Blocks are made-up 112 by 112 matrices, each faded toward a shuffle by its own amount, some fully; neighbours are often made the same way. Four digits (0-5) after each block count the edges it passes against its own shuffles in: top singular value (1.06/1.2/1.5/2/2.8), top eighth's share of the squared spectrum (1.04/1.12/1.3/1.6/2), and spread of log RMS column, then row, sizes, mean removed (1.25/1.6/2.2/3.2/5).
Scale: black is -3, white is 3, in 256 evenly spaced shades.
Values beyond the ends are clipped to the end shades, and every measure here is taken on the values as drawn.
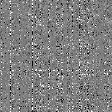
2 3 4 3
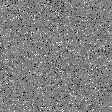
1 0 0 0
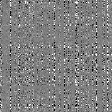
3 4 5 3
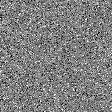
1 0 0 0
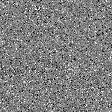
2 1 0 0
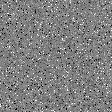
0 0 0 0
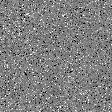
0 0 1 0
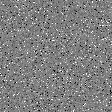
0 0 0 0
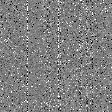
2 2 3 0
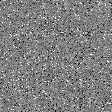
3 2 0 1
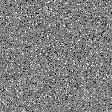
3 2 0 0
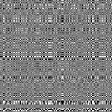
5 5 4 5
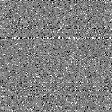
4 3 1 3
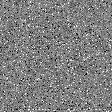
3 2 0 0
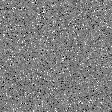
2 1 0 0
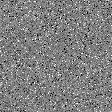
2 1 0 0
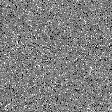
3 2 0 1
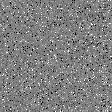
3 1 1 0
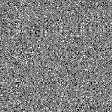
4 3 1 2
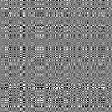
5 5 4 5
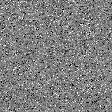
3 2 0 0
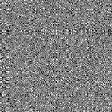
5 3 2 3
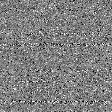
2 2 0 3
